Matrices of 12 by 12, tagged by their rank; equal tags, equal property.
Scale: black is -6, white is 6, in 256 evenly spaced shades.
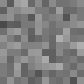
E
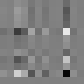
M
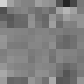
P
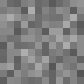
E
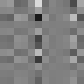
M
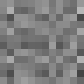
P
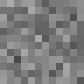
E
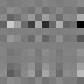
M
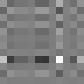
M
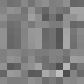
P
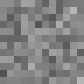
E
